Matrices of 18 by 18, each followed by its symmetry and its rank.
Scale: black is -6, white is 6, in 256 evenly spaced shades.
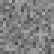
neither, full rank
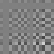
symmetric, rank one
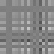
symmetric, rank one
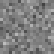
antisymmetric, full rank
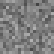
neither, full rank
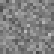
neither, full rank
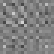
symmetric, rank two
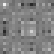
symmetric, rank two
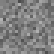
antisymmetric, full rank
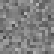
antisymmetric, full rank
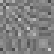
symmetric, rank three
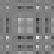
symmetric, rank one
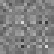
symmetric, rank three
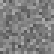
neither, full rank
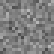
antisymmetric, full rank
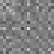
symmetric, rank three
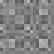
symmetric, rank three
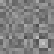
symmetric, rank three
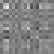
symmetric, rank two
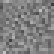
antisymmetric, full rank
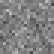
neither, full rank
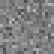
antisymmetric, full rank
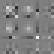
symmetric, rank two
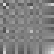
symmetric, rank two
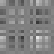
symmetric, rank one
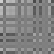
symmetric, rank one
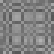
symmetric, rank two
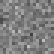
neither, full rank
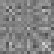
symmetric, rank three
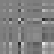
symmetric, rank one
